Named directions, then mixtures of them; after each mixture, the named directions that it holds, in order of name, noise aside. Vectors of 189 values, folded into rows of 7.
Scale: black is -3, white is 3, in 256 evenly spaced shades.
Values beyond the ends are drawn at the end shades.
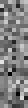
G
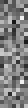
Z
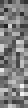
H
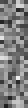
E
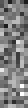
H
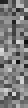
E, H, Z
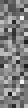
Z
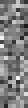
E, H, Z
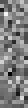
E, G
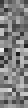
H, Z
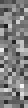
G, H, Z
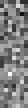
G, H, Z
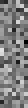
E, H, Z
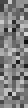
Z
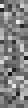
E, G, H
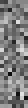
G, H, Z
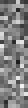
E, H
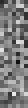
E, H, Z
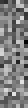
E, H, Z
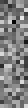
Z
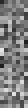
H, Z
